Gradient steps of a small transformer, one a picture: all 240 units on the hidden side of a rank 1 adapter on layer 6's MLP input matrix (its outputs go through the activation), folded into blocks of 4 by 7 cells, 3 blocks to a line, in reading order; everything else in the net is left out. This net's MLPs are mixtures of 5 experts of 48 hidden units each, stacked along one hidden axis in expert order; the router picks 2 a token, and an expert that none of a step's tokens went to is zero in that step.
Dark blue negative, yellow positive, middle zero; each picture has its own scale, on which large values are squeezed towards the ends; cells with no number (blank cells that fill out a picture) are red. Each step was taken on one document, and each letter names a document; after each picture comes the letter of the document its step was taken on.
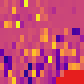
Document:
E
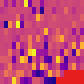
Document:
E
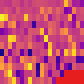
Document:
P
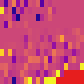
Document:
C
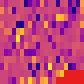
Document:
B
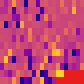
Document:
E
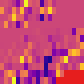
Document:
C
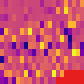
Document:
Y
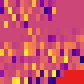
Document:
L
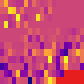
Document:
C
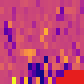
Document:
E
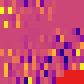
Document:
C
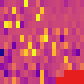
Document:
E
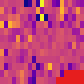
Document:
B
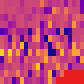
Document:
Y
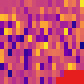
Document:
P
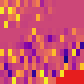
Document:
C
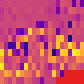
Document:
Y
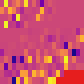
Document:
C
